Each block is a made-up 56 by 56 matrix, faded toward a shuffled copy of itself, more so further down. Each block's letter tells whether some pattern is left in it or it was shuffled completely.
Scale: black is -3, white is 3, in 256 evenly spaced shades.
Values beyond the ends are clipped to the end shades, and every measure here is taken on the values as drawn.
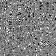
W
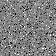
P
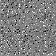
W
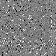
W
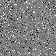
P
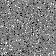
P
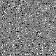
W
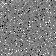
P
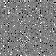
W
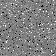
P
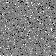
P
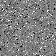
P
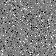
P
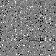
W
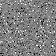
W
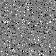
W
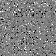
W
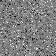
P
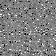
W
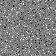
P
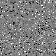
W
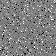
P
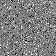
P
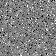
P
